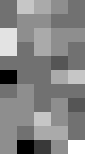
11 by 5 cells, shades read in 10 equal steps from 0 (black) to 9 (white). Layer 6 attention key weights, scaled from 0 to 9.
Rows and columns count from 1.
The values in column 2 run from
0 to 7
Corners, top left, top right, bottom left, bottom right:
4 4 5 9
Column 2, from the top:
7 5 5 4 4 4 5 5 5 4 0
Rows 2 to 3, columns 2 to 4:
5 5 4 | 5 6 5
